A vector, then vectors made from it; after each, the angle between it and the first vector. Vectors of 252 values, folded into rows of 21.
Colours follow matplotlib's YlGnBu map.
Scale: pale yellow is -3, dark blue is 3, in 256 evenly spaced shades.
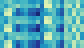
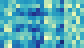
nearly parallel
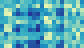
nearly parallel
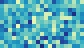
orthogonal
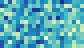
partly aligned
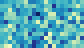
partly aligned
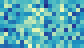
partly opposed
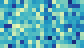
partly opposed
